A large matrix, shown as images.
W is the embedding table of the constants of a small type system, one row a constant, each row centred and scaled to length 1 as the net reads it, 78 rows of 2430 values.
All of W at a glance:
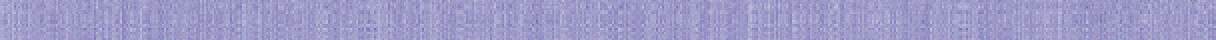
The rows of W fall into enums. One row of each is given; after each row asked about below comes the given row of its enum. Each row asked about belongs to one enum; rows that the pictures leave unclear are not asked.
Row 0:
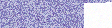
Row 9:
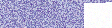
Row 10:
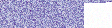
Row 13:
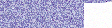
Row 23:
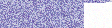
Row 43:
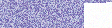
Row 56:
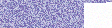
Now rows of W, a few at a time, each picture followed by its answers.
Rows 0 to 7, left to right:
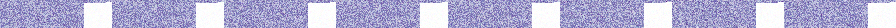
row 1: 23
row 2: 43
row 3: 23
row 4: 23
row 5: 13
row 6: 10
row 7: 0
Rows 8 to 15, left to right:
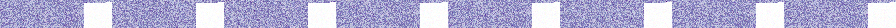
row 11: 0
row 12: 0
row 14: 0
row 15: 0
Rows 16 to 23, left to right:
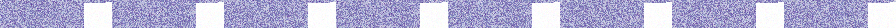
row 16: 9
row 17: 0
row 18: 23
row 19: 0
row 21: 56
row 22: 43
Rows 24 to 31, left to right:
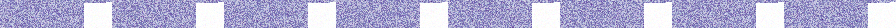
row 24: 43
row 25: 56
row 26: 23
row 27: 23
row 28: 9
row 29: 9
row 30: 43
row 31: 0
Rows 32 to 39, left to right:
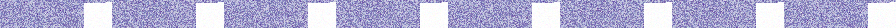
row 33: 9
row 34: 23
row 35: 9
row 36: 23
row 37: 9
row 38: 9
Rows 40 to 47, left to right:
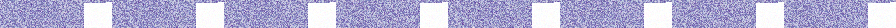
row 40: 9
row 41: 9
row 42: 9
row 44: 10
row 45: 9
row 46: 43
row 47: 56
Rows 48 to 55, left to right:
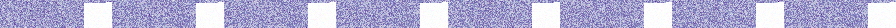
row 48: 10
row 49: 0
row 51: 0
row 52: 9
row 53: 23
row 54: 13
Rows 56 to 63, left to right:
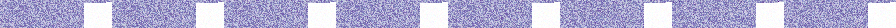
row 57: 56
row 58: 56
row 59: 56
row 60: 56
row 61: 9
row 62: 13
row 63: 43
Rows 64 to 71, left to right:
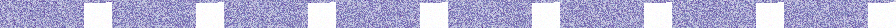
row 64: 10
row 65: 0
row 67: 23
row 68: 0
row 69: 56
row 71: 23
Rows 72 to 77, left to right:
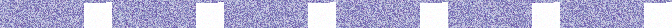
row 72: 43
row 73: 10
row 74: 23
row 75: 56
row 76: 0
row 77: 56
